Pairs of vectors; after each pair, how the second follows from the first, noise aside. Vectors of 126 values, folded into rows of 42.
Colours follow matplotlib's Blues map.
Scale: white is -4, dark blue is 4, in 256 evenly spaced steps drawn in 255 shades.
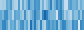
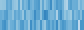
shrunk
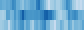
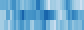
copied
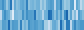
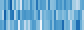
wrapped around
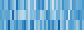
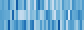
copied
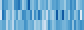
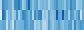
copied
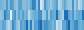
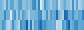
copied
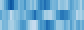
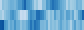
wrapped around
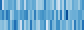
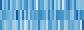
reversed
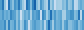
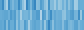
shrunk
